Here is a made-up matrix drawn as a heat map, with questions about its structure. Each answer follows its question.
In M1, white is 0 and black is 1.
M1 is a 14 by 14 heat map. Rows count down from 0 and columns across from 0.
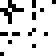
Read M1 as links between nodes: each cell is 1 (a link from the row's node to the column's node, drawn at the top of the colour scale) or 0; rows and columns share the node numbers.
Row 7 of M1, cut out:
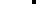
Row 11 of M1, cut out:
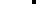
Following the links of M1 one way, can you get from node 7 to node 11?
yes
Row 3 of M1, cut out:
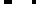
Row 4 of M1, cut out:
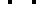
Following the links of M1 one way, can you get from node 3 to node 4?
yes
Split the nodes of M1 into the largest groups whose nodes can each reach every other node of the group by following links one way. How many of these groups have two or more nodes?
1
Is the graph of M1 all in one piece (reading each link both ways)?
no
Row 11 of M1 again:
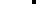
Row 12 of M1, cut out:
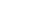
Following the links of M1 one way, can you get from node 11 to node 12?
no
